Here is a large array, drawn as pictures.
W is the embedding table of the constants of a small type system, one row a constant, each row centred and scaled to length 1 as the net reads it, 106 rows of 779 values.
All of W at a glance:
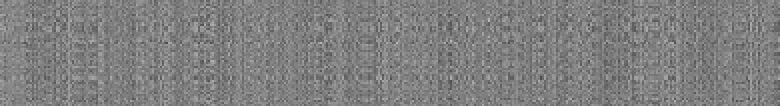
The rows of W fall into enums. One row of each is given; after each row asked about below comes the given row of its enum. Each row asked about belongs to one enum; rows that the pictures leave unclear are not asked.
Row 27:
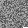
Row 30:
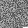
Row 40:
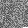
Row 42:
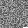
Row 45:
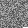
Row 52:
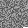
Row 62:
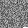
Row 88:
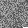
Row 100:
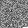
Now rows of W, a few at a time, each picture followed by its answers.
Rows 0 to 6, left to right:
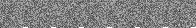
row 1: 52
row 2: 45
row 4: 27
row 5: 40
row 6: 100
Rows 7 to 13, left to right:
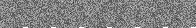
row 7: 30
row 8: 52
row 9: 62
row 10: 88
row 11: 40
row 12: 30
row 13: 40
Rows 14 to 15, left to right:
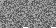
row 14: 27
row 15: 27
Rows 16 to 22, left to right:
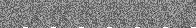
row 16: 52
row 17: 40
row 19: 62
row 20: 62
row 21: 62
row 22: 88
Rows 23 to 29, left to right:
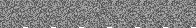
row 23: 52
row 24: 52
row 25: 52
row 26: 30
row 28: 27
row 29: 27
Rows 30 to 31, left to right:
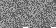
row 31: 88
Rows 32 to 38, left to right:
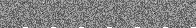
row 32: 45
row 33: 62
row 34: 62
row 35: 52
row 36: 40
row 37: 62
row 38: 45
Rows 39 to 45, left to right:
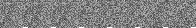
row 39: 40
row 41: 40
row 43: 42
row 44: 88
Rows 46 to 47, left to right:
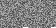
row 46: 45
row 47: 42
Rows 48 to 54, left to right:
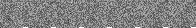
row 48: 40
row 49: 45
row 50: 62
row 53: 88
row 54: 88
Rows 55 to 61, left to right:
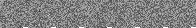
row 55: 27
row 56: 100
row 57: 52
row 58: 88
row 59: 40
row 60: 52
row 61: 52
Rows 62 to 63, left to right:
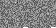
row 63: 52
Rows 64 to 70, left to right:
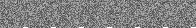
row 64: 62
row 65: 45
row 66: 40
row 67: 40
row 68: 42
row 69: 45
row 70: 45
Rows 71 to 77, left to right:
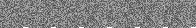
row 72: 42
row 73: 52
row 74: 40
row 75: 30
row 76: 40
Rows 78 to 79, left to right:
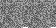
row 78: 40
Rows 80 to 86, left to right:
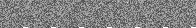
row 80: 52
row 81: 27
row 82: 88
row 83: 45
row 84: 62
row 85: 27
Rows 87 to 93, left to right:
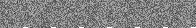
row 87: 62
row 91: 30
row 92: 52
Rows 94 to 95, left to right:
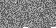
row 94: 62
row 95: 30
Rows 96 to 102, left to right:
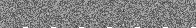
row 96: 30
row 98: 27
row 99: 27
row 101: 45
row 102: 62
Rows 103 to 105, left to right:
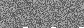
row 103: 30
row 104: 62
